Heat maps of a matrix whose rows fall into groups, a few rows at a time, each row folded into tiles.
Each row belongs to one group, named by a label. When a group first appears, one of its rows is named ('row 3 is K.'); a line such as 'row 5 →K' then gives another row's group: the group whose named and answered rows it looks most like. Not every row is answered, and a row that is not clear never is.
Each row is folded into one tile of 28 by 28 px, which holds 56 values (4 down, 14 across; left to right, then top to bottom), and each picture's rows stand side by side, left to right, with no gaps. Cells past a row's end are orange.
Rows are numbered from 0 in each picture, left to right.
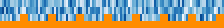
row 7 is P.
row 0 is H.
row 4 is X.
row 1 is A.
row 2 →A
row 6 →P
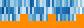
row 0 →H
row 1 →H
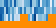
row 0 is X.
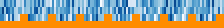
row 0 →X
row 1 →X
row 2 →P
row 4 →X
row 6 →X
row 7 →P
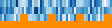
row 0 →P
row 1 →A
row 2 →A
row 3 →X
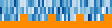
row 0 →P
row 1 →X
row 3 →P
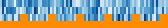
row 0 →H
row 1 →A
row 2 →X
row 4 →P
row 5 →P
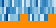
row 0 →H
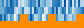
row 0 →P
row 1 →X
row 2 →A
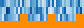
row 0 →A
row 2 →A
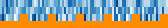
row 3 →H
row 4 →X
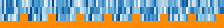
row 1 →X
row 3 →H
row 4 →H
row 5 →P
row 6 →A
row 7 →A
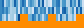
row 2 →A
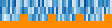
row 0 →A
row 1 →X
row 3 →A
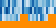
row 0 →A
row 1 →H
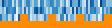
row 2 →A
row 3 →H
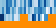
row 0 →X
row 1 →P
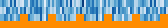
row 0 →X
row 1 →H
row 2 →X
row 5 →X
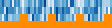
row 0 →H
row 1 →P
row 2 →P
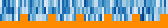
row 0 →H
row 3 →A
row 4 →H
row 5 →X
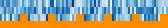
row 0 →A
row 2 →P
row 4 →A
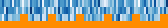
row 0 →H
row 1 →H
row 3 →X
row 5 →X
